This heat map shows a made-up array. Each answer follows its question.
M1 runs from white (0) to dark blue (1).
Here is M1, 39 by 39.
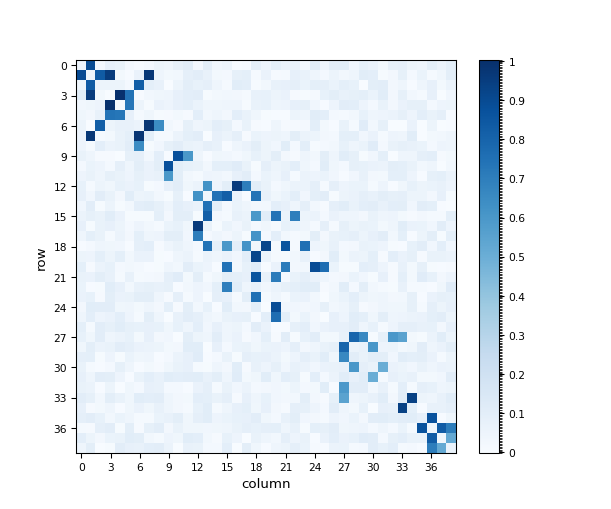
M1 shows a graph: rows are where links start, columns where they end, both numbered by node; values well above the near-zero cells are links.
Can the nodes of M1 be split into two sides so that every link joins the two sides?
no
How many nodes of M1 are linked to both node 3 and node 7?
1
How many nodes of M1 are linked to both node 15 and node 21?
2
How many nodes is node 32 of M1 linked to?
1
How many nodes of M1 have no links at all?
1
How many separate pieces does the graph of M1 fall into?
6
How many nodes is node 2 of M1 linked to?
2
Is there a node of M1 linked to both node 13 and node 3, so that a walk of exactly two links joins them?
no
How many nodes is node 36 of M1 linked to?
3
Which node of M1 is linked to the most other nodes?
node 18
